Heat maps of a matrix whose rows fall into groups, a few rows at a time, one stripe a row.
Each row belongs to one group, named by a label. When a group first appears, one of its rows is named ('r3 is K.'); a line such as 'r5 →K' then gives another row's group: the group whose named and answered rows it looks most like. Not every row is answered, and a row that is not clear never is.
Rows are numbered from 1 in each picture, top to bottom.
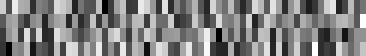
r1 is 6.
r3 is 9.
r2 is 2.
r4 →9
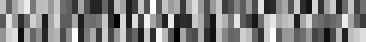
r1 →6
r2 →2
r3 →2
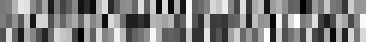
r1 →6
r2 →9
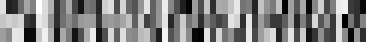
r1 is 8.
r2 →8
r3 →8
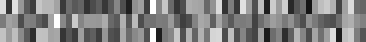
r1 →6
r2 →2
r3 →6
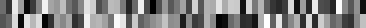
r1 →8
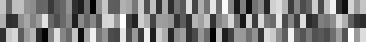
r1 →6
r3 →2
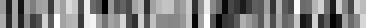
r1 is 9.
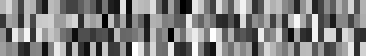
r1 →2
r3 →6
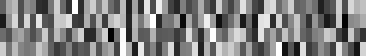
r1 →2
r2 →9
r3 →6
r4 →8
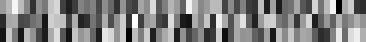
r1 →6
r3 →2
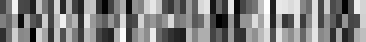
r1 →9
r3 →9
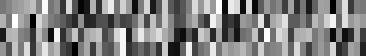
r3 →9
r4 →6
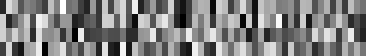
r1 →2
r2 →8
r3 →6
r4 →2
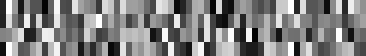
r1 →2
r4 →2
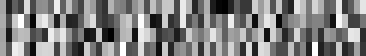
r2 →8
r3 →6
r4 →8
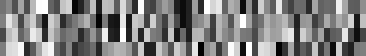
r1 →8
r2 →2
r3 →2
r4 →8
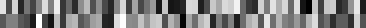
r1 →6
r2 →9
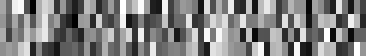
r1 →8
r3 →8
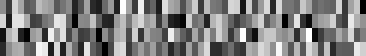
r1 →8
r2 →6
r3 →2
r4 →9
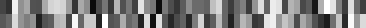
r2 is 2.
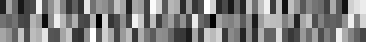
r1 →9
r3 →8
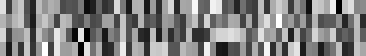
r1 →6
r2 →8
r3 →6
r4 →9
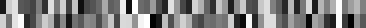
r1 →2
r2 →8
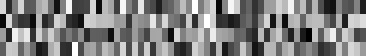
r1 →8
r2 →9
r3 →6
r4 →2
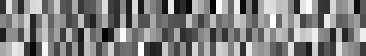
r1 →2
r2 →6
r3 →9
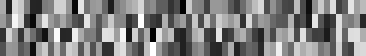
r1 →6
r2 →8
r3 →2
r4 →9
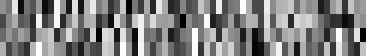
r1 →2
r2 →9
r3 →8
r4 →8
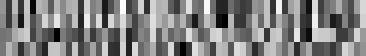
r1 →9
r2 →9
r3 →6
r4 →2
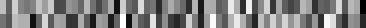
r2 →6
